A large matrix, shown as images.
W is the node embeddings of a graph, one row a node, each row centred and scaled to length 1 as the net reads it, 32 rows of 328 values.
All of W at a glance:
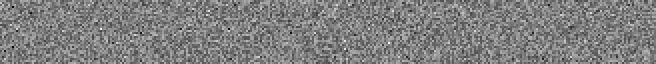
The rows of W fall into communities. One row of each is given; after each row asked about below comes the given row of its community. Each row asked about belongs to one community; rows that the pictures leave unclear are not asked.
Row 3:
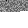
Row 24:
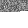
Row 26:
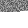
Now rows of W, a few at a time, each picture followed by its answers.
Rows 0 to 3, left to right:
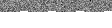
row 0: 26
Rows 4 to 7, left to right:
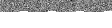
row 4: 24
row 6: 24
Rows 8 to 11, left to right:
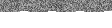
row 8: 24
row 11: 26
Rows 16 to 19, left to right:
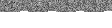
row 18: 26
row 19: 26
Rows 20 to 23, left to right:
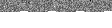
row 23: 3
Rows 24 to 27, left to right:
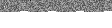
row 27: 24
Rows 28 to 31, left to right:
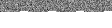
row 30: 26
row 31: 24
